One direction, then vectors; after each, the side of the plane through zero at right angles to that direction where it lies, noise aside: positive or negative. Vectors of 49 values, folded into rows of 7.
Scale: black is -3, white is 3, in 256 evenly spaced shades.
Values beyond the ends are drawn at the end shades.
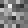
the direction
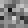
negative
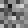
negative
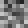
negative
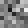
negative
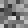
negative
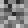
negative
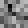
negative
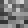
positive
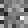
negative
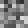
negative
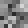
negative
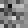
negative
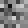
negative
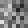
positive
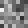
positive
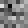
negative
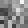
negative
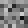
positive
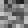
negative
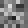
positive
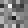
positive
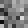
negative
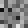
negative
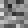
negative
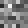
positive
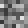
negative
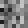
negative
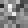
positive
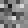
negative
